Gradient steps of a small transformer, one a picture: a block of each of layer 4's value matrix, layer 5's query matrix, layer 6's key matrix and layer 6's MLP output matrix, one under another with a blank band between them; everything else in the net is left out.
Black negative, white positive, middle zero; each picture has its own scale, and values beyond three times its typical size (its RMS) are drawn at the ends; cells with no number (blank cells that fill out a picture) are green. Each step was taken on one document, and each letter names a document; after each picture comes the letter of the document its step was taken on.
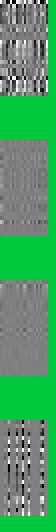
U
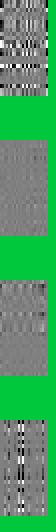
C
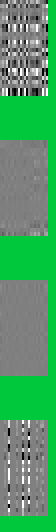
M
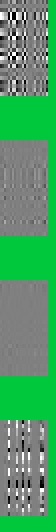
U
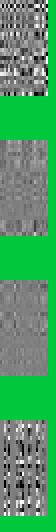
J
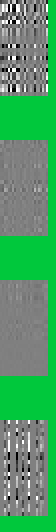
U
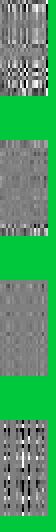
M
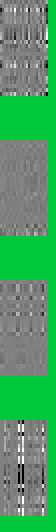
C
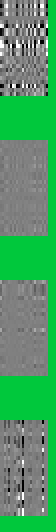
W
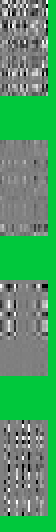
M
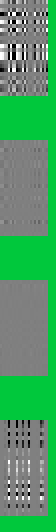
U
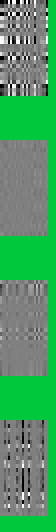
W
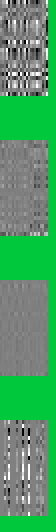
M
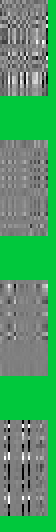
M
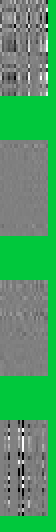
C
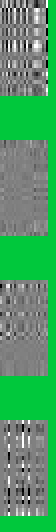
M
